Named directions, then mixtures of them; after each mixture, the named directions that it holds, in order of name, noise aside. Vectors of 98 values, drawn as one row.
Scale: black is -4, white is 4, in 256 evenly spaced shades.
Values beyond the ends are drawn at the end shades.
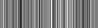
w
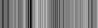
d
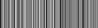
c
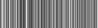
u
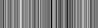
w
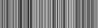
d, w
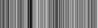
d, u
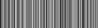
c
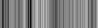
d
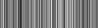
w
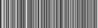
c, u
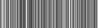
u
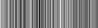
c, d, w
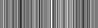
w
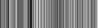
c, d, u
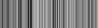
d, w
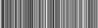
c, d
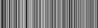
u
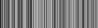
c, d, w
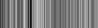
c, d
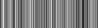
c, d, w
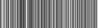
u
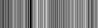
d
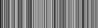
c, d, w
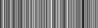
c, w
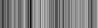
d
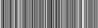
c, w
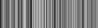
c, d, w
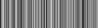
c, u, w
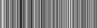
u, w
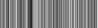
d, u
